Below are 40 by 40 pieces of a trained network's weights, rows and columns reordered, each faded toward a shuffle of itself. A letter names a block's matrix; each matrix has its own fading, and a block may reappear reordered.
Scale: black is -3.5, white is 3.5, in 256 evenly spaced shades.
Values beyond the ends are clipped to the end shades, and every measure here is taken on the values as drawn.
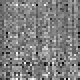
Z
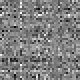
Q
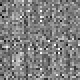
Z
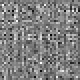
Z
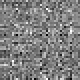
Q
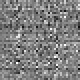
Q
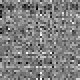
Q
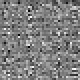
Q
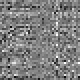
Q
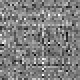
Q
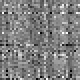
Z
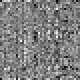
Z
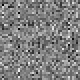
Q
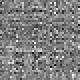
Q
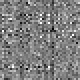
Z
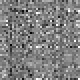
Z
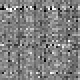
Z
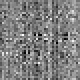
Z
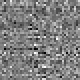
Q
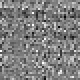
Q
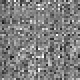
Z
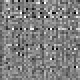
Z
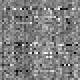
Z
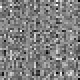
Z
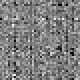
Z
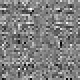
Q
